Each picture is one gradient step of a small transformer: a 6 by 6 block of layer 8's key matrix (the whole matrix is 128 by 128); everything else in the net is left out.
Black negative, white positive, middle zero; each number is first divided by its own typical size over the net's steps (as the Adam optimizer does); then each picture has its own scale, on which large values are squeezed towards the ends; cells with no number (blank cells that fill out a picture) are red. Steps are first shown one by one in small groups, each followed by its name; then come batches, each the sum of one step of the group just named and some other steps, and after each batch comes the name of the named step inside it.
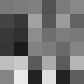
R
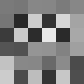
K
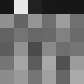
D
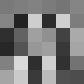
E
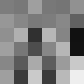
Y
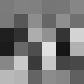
E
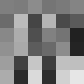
Y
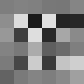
E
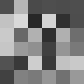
D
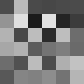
D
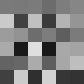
R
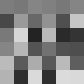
Y
